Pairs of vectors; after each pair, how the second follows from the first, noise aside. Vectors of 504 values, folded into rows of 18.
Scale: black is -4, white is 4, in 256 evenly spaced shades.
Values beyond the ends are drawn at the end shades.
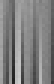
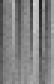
reversed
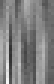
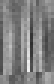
wrapped around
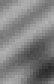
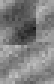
wrapped around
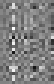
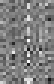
wrapped around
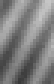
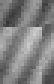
wrapped around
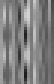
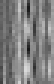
reversed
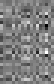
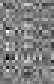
reversed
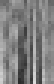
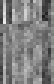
wrapped around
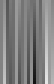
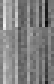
wrapped around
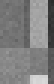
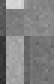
reversed
